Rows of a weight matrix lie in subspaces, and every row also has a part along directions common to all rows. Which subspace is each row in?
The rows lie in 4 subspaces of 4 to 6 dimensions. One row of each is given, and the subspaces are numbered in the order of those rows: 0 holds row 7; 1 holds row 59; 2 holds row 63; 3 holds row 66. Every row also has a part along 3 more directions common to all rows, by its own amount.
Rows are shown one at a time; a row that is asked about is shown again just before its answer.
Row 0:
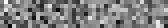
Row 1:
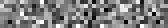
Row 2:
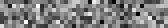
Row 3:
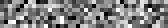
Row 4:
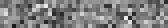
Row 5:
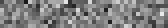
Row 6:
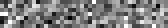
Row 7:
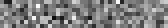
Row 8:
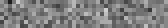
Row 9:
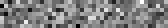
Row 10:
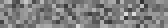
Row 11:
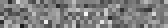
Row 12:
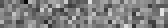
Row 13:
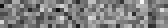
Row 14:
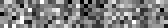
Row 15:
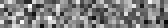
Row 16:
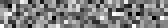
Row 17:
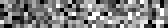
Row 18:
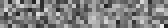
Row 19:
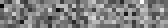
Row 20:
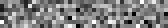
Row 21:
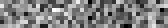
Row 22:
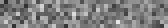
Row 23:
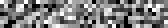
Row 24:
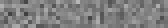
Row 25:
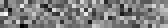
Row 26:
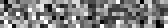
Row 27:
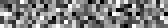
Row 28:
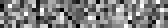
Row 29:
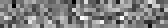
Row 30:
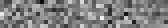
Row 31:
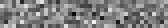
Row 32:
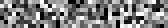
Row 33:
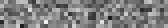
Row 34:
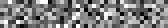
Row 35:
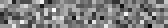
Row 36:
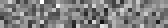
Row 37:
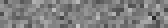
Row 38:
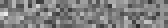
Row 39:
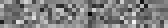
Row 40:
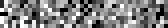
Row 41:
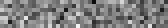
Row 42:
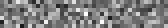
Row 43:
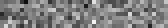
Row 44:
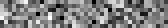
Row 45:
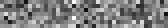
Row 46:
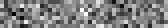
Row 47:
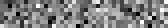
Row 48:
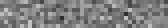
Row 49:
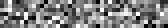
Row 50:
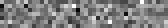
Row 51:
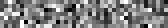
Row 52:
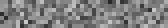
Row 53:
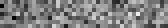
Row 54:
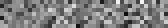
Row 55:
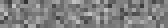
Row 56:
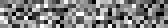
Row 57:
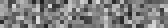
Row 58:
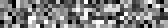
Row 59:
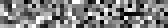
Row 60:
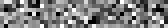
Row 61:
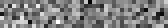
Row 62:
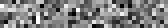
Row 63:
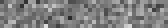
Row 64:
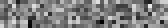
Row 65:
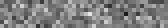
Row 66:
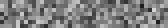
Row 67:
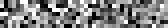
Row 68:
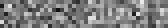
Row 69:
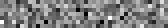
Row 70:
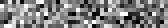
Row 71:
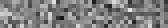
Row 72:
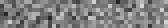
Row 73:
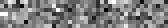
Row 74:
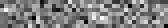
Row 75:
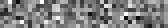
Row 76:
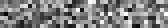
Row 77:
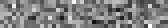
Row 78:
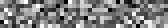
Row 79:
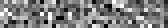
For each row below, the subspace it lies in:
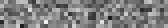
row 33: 3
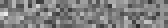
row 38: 2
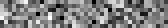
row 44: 3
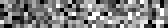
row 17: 0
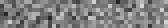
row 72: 1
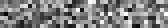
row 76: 1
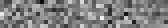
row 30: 2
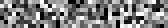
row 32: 2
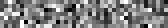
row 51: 3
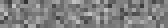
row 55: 1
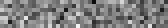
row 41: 2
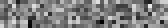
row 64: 3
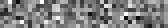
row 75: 0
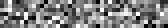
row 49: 0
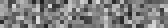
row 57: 0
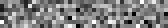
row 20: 1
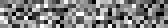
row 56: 2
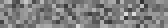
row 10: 1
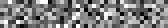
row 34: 2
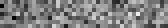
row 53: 0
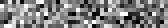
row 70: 0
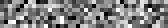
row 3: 2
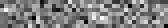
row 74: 0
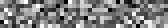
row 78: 1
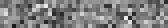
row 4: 2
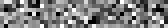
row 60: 0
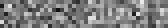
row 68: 0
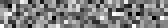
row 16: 1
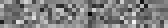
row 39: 1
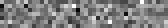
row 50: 1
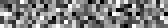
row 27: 1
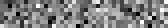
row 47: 1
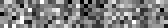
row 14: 2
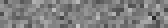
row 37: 0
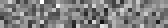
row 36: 3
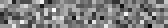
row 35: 0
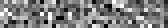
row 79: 0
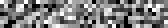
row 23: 2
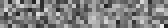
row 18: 0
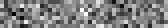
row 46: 2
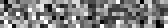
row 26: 0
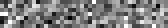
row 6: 2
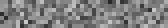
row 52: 3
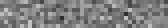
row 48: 1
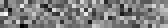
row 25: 2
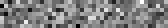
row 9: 2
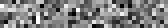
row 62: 0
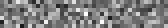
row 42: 3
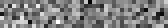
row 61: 2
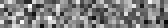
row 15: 1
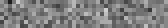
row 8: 3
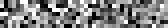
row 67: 2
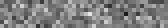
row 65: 0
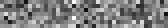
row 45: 1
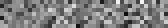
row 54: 1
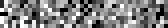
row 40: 2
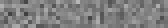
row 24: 1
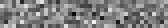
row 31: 0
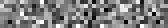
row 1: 3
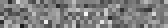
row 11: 3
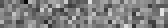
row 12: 1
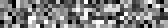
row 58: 3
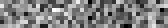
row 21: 1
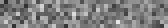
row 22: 0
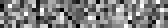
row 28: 2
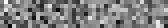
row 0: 0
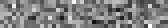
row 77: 3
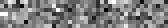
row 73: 2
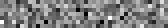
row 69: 3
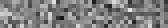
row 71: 0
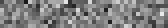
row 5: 1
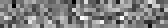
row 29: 3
